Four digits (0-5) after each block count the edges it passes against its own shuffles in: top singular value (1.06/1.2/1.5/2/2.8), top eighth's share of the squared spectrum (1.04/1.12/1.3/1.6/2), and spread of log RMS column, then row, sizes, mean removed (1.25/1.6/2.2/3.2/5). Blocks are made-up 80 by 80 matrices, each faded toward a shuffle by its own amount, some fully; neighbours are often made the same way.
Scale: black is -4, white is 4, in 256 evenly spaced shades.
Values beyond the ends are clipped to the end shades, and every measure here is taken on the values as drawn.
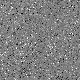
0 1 0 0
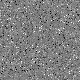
0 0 0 0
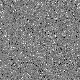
2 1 0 0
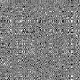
4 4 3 3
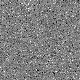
0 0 0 0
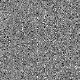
1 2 3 0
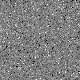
0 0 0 0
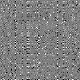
5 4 3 2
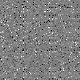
4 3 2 1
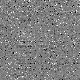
3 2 1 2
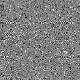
4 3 1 2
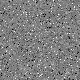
2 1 0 0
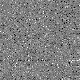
3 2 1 1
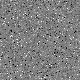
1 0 0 0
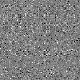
4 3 2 2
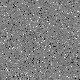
1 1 0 0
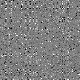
4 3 2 2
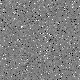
1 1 0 0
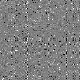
4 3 2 2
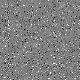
3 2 1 0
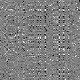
5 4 3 2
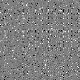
4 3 2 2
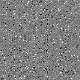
4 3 2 1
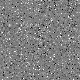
3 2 1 0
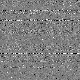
3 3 0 3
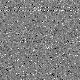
2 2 0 2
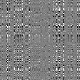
5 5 4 3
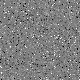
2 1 0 0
